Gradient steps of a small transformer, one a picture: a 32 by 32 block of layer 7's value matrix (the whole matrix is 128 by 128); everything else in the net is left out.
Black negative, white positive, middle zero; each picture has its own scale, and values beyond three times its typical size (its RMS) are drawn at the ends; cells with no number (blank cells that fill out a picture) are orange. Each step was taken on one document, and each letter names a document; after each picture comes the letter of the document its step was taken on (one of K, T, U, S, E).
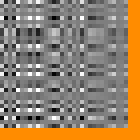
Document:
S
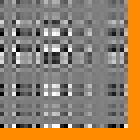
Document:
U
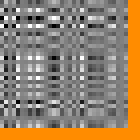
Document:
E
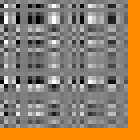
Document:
E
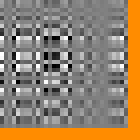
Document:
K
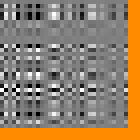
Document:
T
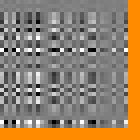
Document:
T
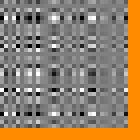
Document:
T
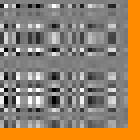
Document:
S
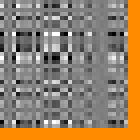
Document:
U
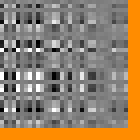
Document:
E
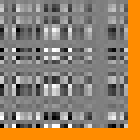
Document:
U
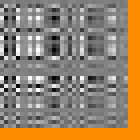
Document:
E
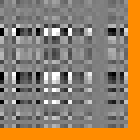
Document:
U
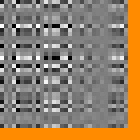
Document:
U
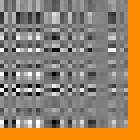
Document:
T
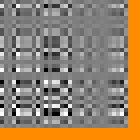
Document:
K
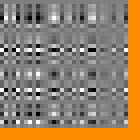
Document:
T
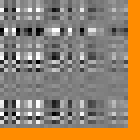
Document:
S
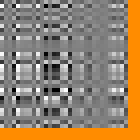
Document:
K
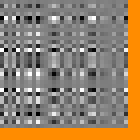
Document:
T
